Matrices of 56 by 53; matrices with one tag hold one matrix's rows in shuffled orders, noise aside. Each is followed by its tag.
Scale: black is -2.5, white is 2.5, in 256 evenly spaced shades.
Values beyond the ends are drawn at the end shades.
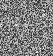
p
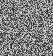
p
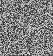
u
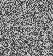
p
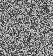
u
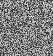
p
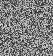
p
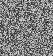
u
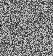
p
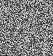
p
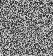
p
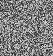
p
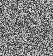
u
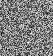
u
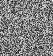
p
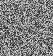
p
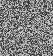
u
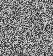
p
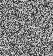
u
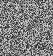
p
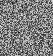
p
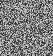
p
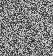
u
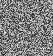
u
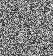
u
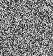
p
